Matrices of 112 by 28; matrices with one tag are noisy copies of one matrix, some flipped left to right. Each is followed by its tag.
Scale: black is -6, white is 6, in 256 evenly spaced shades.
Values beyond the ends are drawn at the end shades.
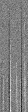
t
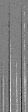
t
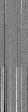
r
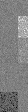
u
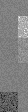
u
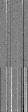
r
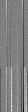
r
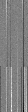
r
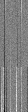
r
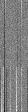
r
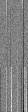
r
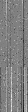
r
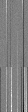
r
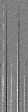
t
